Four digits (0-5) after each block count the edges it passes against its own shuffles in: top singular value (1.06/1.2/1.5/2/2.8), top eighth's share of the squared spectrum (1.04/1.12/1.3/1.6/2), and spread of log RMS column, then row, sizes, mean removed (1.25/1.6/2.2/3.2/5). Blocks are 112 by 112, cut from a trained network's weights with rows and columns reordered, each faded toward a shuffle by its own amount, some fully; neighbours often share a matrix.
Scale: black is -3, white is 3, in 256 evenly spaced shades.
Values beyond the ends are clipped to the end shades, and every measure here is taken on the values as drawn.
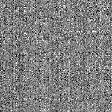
3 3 2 2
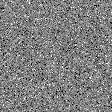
0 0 0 0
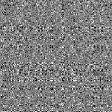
4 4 3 3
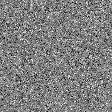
2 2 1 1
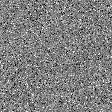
0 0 0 0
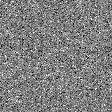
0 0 0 0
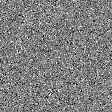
0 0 0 0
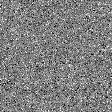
1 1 0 0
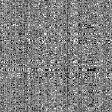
3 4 3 4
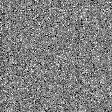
1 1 0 1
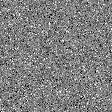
0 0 0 0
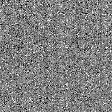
2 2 1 2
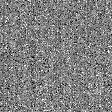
2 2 0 1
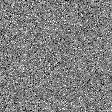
1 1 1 0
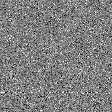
2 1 0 1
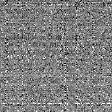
3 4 3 2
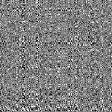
4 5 3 3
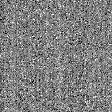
2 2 1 1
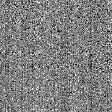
3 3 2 2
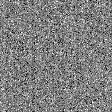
2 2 0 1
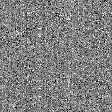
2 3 1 2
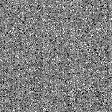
2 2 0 2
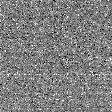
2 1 1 0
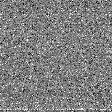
2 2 1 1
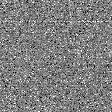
2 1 1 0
